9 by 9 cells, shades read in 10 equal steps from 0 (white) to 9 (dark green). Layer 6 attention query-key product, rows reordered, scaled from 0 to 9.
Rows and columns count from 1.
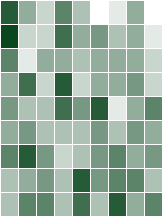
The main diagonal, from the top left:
8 2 4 8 5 5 6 6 6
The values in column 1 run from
3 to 9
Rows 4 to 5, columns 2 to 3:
7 2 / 3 3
